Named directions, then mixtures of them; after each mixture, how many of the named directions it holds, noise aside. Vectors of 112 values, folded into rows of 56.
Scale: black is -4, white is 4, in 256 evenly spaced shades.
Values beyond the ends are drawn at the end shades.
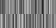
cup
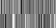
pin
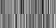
two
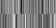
two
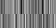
two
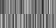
one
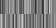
one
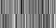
two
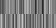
one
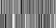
one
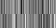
two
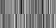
two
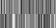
one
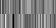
two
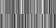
two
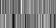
one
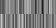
one
